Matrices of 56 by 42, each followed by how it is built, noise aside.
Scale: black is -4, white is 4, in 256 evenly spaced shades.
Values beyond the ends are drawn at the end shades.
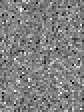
noise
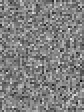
noise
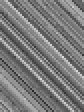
Toeplitz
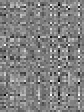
low rank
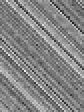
Toeplitz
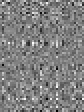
low rank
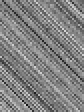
Toeplitz
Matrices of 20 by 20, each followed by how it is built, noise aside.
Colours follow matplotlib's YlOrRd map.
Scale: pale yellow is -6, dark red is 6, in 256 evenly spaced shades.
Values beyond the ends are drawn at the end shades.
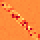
banded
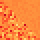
lower triangular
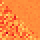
lower triangular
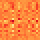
low rank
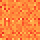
low rank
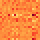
low rank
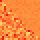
lower triangular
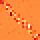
banded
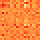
low rank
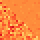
lower triangular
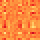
low rank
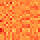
low rank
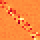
banded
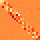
banded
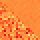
lower triangular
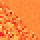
lower triangular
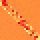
banded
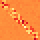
banded
